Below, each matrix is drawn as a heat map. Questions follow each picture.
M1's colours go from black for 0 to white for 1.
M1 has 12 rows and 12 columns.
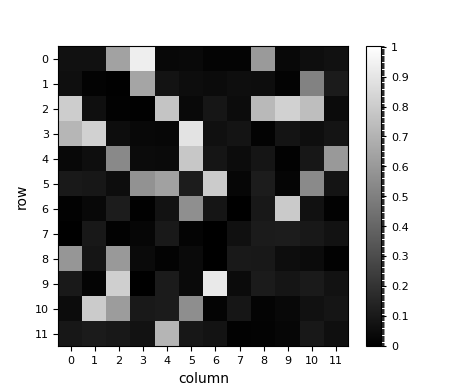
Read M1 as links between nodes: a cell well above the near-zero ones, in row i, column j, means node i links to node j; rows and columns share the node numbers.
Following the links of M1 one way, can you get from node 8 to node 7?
no
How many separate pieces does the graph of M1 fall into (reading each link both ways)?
2
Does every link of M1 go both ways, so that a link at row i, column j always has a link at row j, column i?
yes
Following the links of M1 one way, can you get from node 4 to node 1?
yes
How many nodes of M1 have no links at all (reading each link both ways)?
1
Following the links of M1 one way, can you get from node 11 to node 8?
yes
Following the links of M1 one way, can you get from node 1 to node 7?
no
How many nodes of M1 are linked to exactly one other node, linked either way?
1
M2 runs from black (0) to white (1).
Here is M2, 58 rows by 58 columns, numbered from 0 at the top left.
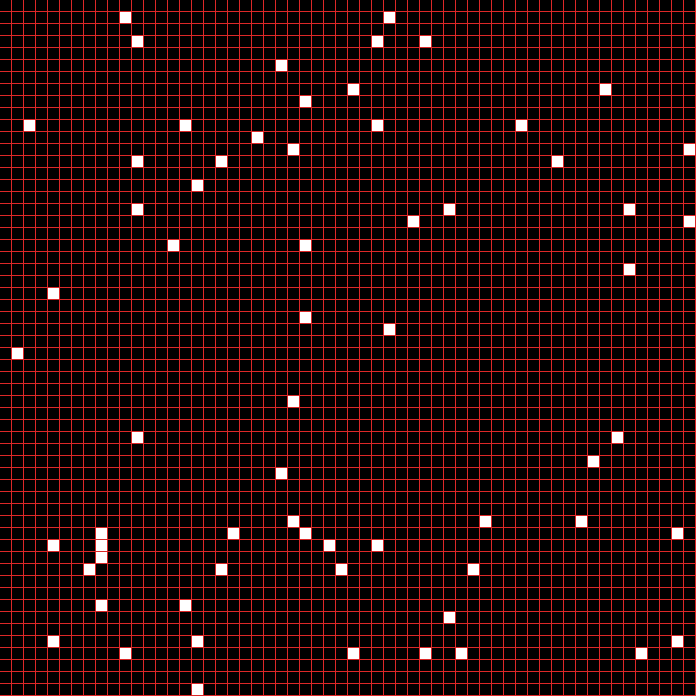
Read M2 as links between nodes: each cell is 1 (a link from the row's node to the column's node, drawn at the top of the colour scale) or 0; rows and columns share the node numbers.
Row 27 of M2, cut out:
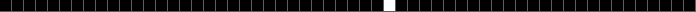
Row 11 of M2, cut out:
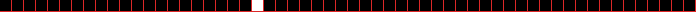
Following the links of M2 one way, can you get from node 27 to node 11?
no
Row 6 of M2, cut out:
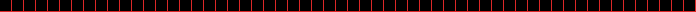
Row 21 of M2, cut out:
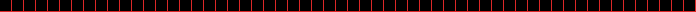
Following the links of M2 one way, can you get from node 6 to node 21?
no
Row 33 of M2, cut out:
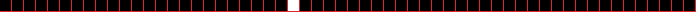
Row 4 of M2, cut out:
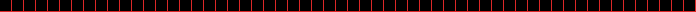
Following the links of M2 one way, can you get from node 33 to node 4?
yes
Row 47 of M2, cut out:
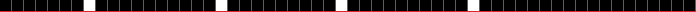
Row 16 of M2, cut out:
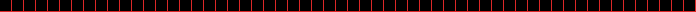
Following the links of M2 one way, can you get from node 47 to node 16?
yes
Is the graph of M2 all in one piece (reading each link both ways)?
no
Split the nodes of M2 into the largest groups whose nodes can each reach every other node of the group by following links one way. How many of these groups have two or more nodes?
0
